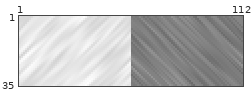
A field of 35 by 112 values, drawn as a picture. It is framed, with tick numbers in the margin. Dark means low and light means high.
The table splits into one row of 2 panels. Panel 1,1: very high, slanting up to the right, faint in contrast. Panel 1,2: middling, slanting down to the right, faint in contrast.
